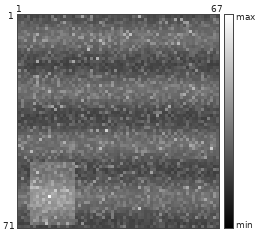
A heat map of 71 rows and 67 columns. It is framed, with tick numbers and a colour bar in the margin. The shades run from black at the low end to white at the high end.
Stripes: horizontal, repeating 4 times. Odd patch: higher, in the bottom left. Ninth with the highest average: bottom left.
